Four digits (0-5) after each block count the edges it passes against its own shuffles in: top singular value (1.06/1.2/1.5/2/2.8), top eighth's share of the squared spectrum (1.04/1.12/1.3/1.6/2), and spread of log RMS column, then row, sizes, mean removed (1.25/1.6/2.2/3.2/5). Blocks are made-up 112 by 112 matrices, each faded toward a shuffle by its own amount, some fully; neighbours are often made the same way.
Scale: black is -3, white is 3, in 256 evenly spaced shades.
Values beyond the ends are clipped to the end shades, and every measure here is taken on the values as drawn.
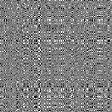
5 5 4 4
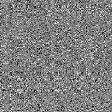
4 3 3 2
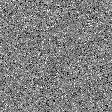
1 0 0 0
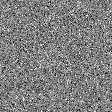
1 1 0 0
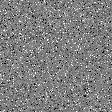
0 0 0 0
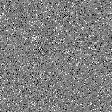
3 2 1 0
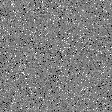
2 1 0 0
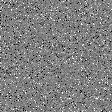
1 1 0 0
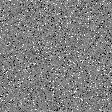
0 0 0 0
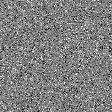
3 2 1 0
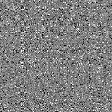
4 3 2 2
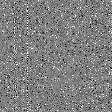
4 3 2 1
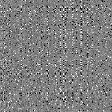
4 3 3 2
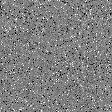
1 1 0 0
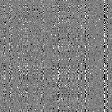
5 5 4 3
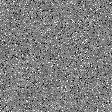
1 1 0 0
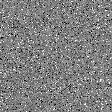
0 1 0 1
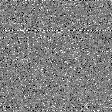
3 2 0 2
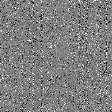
2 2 2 0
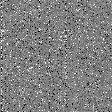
2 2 2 0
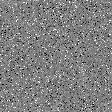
0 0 0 0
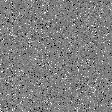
1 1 1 0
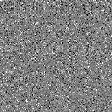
4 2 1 1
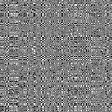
5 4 4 4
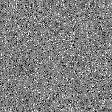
3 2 0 0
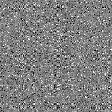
4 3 2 2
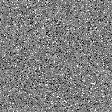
3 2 1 0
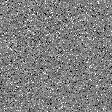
3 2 0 0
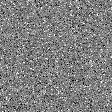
0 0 0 0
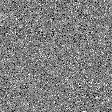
0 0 1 0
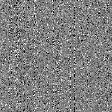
1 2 3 0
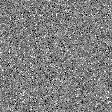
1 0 1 0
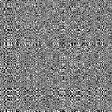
5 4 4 4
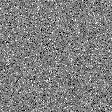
2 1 0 0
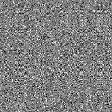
4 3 2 2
